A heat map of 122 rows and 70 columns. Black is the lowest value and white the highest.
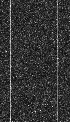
Stripes: none. Slope: none. Average level on the scale: 20%. Histogram: skewed, a long tail of high values. Odd lines: columns 11 and 58.
